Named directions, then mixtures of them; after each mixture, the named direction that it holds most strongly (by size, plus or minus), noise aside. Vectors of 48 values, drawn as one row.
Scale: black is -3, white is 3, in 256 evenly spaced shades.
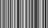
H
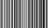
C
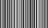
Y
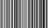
C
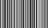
Y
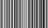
C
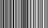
C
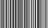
Y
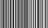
C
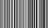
C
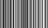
C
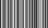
H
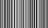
Y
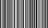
Y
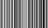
C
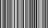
Y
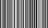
Y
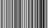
C
